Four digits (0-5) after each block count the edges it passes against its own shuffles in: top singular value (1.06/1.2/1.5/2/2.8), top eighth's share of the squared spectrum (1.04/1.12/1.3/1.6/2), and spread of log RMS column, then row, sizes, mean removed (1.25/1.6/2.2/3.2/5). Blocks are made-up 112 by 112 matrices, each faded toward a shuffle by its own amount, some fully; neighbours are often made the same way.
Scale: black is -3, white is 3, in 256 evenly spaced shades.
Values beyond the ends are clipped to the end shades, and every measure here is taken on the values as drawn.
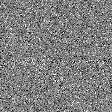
0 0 0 2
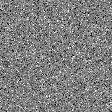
2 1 0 0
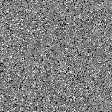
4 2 1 1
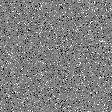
2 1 0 0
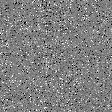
3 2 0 0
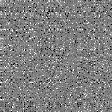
4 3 2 2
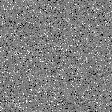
2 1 0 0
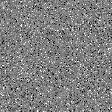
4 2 1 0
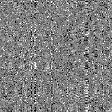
4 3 3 2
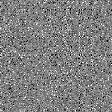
4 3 2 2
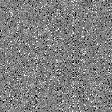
4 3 2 1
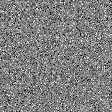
2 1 0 0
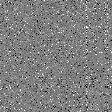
3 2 2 0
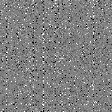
4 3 2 1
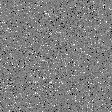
2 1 0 0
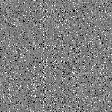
4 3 2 2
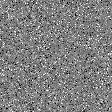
2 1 0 0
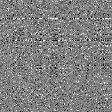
4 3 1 2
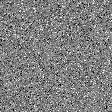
2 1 0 0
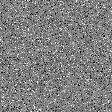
0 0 0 0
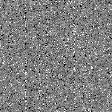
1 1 2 0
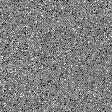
0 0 0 0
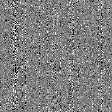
2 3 4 0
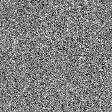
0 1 2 0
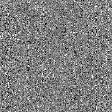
1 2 3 0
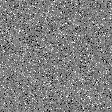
1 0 0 0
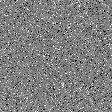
0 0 0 0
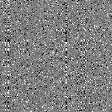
4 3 2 1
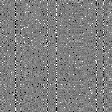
5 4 3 2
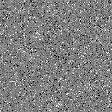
4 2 1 1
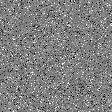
0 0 0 0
